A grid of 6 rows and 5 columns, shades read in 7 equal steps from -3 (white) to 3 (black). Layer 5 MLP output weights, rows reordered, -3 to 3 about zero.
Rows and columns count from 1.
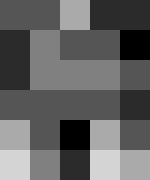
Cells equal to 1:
11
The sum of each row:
5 7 3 6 3 -3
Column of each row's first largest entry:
4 5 1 5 3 3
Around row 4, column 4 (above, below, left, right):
0 -1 1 2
